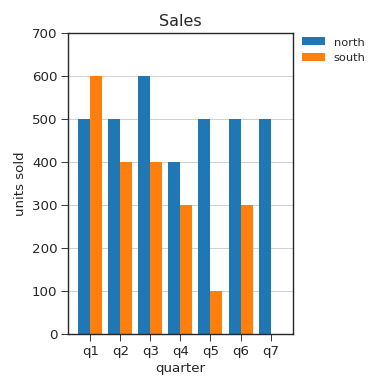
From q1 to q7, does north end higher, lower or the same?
the same
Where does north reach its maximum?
q3
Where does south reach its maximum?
q1
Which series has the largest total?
north
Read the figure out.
Title: Sales
x-axis: quarter, ticks q1 q2 q3 q4 q5 q6 q7
y-axis: units sold, ticks 0 100 200 300 400 500 600 700
Legend: north, south
Values:
north: 500 500 600 400 500 500 500
south: 600 400 400 300 100 300 0
